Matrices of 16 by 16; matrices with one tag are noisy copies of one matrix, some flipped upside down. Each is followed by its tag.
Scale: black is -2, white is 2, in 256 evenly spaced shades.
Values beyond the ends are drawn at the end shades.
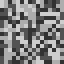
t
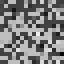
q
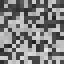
q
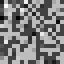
t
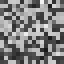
q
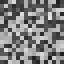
q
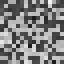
q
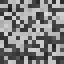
q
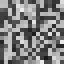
t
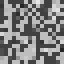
t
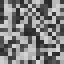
t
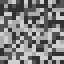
q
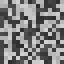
t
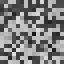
q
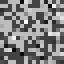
q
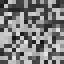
q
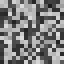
t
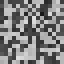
t
